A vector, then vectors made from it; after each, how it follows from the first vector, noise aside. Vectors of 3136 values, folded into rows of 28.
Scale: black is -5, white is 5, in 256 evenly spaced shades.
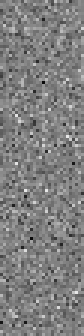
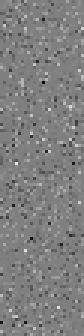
partly zeroed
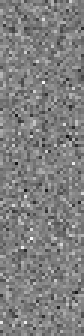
negated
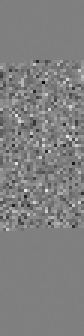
partly zeroed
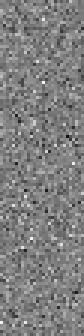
negated
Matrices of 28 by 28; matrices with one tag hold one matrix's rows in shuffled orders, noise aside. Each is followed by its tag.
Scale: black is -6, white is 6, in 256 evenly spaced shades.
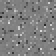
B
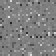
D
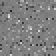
D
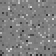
D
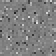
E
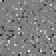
B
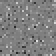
E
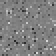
E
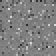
D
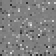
D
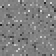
B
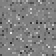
D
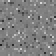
B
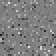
B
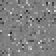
D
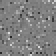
D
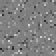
B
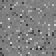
D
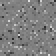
B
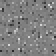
B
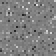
E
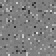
E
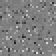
E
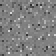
D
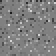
D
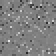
D
